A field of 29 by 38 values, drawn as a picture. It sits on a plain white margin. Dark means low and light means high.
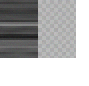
The table splits into one row of 2 panels. Panel 1,1: low, streaked across. Panel 1,2: high, checkered, faint in contrast.
